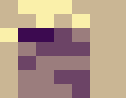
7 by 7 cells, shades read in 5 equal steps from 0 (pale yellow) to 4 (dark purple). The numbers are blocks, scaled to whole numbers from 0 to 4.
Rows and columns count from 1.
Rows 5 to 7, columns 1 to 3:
1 3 2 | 1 2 2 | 1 2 2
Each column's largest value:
1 4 4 3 3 1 1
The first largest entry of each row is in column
1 1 2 3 2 4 5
